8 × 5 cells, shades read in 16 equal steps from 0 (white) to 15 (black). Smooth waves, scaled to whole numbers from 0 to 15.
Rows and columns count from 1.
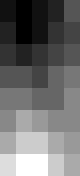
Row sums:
66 65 58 48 41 32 22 10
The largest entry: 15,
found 2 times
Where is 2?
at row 8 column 1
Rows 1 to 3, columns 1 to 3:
14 15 14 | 13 15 14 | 12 13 12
